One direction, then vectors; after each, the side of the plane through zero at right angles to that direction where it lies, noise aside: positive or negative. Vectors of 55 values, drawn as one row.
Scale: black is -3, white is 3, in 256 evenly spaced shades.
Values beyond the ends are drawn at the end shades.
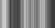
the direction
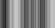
negative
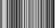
positive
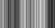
positive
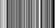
positive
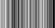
positive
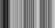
negative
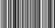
positive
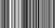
negative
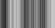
negative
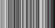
positive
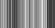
positive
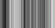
negative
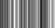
negative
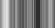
positive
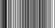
negative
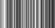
positive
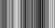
negative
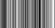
negative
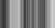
negative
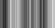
negative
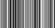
positive
